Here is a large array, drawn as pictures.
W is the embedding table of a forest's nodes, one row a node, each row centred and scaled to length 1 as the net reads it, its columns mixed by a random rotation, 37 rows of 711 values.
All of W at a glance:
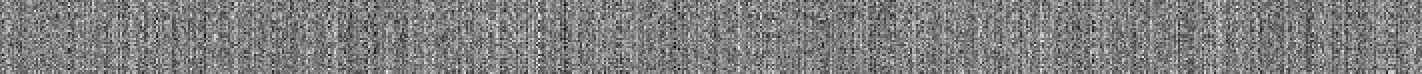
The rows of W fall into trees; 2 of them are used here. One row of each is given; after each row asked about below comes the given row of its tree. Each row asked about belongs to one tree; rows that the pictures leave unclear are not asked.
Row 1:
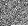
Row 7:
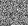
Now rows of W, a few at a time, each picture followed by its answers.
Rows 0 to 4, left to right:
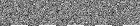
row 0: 7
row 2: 1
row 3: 7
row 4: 1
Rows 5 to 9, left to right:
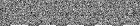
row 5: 1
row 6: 7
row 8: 7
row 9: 7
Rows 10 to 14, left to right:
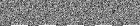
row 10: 1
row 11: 1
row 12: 7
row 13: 1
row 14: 1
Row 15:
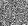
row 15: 1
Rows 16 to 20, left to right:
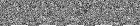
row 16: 7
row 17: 7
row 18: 7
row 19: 1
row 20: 7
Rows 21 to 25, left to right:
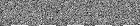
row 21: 1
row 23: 1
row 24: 7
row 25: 7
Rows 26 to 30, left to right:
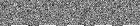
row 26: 7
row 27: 1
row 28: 7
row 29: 1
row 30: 1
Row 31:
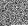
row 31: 1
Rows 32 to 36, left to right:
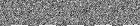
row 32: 7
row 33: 1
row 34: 7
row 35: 1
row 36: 1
